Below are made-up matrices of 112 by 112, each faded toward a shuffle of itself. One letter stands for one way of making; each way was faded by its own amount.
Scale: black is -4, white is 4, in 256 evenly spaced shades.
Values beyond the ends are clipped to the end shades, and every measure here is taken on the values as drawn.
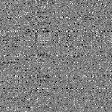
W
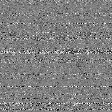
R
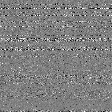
R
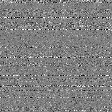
R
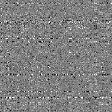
W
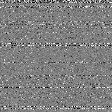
R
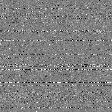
R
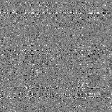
W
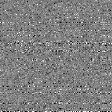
W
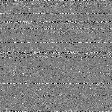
R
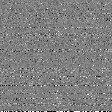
R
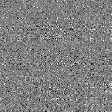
W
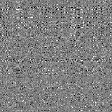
W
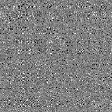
W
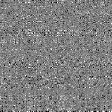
W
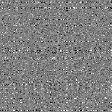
W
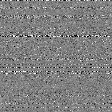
R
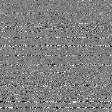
R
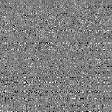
W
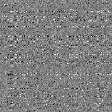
W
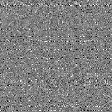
W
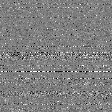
R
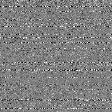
R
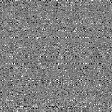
W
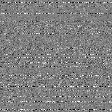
R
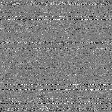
R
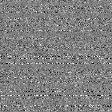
R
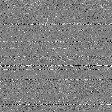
R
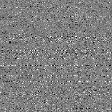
W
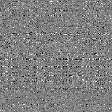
W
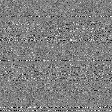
R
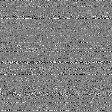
R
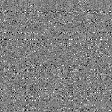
W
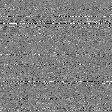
R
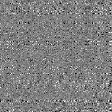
W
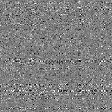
W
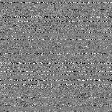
R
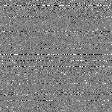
R
